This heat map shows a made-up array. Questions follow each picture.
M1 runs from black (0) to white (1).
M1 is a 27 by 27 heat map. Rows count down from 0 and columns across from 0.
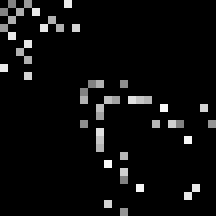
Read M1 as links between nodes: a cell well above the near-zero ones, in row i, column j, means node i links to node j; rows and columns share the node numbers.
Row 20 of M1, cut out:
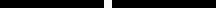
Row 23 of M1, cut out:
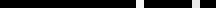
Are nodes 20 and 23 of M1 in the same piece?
yes
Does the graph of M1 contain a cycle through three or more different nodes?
no
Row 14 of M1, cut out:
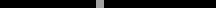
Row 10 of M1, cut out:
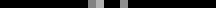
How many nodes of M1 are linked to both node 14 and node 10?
1
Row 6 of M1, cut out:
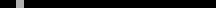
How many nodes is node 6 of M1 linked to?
1
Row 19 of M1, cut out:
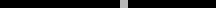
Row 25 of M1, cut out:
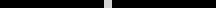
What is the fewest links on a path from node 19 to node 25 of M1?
5
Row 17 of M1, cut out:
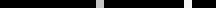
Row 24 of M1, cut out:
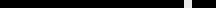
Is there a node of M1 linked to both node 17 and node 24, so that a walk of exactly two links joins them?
yes
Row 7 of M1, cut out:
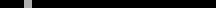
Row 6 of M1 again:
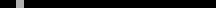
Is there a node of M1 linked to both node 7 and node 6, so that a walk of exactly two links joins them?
no
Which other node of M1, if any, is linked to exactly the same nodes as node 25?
node 20
